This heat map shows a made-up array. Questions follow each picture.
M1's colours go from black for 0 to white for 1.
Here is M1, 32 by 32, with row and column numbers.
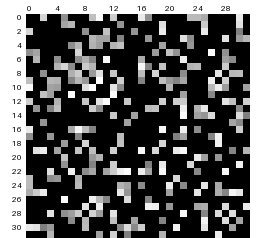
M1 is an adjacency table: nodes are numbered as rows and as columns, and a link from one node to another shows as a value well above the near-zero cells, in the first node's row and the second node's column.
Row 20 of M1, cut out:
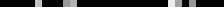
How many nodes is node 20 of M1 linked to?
6
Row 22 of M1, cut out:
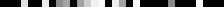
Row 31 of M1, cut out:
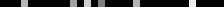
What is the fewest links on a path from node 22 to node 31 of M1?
2
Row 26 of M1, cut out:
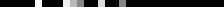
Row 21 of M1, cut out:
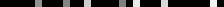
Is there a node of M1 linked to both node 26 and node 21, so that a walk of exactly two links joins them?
yes
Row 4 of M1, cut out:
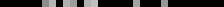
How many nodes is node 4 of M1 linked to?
8
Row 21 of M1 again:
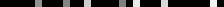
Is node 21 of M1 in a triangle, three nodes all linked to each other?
yes
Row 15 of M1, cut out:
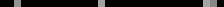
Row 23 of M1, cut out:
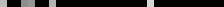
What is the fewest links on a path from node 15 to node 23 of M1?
3
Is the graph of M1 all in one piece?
yes
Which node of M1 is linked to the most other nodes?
node 9
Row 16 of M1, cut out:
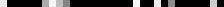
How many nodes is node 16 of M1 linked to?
9
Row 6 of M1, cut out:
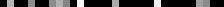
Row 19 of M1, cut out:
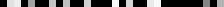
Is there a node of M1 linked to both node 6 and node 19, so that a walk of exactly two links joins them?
yes
